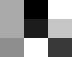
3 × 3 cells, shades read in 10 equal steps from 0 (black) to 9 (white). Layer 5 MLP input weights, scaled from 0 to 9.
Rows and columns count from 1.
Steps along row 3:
up down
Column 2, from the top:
0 1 9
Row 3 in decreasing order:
9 5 2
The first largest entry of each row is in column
3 3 2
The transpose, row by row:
6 6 5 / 0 1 9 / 9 7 2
